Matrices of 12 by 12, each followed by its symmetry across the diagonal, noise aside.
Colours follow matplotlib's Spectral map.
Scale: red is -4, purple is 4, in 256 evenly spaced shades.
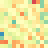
antisymmetric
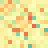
symmetric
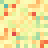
symmetric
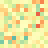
antisymmetric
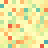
antisymmetric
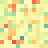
neither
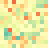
neither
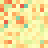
symmetric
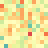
neither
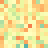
neither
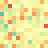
neither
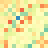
symmetric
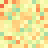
symmetric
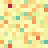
neither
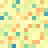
symmetric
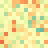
neither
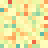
antisymmetric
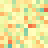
antisymmetric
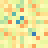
symmetric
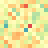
antisymmetric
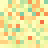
neither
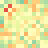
symmetric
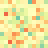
neither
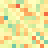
antisymmetric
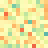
antisymmetric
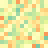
symmetric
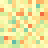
antisymmetric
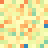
symmetric
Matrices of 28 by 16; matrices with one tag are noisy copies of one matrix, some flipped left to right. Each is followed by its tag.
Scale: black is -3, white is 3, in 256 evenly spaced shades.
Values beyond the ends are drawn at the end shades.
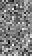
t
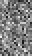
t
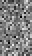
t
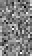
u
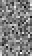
u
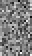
u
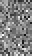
t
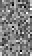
u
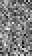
t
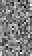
u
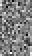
u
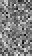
t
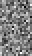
u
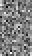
u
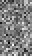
t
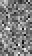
t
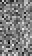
t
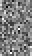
u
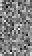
u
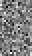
u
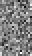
u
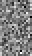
u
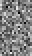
u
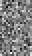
u
